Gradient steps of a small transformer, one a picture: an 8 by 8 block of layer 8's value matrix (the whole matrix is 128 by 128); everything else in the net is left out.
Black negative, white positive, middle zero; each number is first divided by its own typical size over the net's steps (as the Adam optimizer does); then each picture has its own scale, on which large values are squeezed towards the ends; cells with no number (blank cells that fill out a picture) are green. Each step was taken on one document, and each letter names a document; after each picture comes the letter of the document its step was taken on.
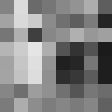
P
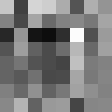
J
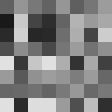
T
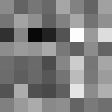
J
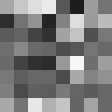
J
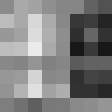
P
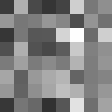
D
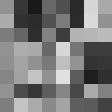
P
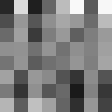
D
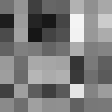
D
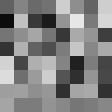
D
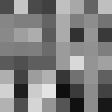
T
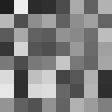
T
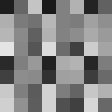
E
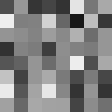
D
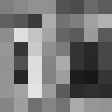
P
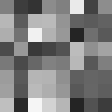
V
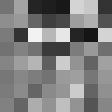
V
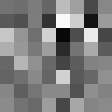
E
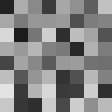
E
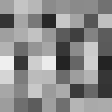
T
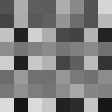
T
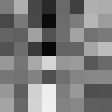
V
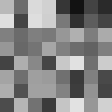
J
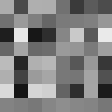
T
